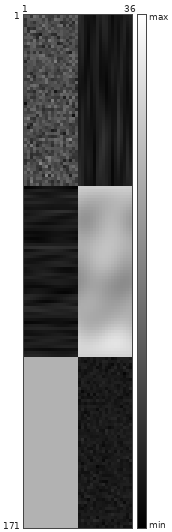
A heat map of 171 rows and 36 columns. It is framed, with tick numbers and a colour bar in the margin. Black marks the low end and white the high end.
It is made of 3 by 2 panels. Panel 1,1: low, fine-grained. Panel 1,2: very low, streaked downward, faint in contrast. Panel 2,1: very low, streaked across, faint in contrast. Panel 2,2: high, smooth. Panel 3,1: high, flat. Panel 3,2: very low, fine-grained, faint in contrast.
